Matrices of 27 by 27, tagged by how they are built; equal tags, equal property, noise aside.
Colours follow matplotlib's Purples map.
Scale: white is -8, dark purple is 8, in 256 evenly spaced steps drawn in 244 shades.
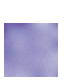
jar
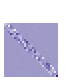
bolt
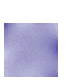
jar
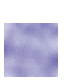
jar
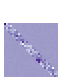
bolt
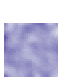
jar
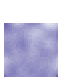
jar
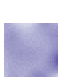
jar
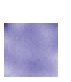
jar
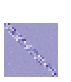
bolt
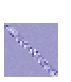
bolt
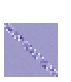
bolt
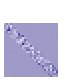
bolt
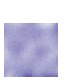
jar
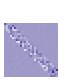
bolt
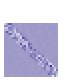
bolt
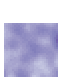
jar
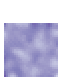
jar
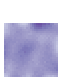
jar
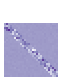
bolt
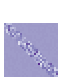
bolt
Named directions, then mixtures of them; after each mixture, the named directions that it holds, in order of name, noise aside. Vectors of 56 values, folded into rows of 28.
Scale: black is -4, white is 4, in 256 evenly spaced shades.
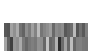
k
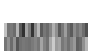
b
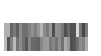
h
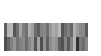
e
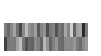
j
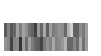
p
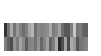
e, k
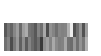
j, p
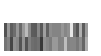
j, p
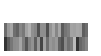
e, j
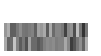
h, p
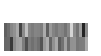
j, k, p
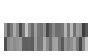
b, j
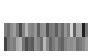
j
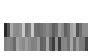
b, h, k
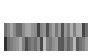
e, j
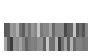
k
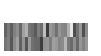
j, p
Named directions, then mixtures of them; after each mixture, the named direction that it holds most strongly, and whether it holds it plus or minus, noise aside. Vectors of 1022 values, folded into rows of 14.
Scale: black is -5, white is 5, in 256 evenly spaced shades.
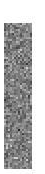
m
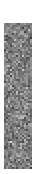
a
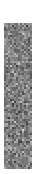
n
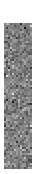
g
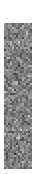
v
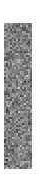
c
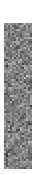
m, plus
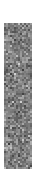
n, plus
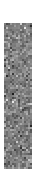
g, minus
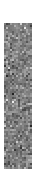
g, minus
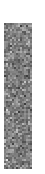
c, minus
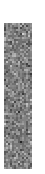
n, plus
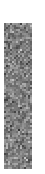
m, plus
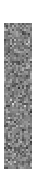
n, minus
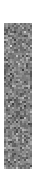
a, minus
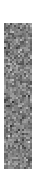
m, plus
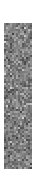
a, plus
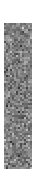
a, minus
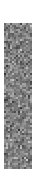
m, plus
